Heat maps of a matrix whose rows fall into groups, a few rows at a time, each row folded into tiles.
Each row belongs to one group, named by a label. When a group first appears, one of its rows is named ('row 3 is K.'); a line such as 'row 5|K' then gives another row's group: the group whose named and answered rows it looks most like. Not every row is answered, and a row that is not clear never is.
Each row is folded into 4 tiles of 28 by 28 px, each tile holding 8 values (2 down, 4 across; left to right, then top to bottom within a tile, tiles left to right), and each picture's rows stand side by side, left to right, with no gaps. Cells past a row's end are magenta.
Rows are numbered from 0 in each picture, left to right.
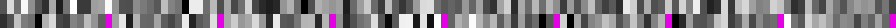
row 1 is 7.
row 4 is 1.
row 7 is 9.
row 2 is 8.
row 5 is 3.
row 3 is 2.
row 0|3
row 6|3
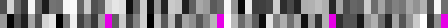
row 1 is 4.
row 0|3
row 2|7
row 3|2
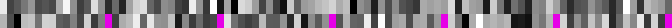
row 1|1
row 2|2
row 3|4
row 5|9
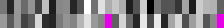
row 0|2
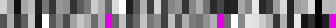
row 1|4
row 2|1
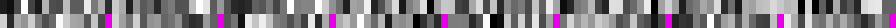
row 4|2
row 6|2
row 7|7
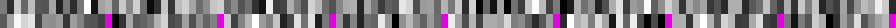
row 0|1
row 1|3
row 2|8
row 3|3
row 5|1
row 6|8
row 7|2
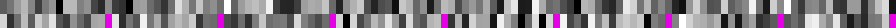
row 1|9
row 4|8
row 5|9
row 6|1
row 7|8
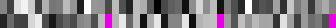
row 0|2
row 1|7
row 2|9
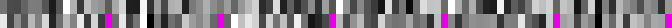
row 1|4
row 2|1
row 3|7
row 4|7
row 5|4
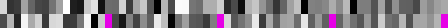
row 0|8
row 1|3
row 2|9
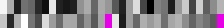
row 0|7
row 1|9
